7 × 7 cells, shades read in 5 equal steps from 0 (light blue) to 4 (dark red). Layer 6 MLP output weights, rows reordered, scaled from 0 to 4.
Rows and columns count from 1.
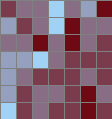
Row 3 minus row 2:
1 -1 2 2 0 0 1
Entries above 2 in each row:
2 2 3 3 4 3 5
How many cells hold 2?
17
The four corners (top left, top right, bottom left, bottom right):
3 4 0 3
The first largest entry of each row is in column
7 5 3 5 3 6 6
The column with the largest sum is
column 5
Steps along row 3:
same up down up down up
